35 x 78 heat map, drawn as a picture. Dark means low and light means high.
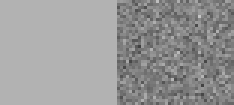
The table splits into one row of 2 panels. Panel 1,1: high, flat. Panel 1,2: middling, fine-grained.
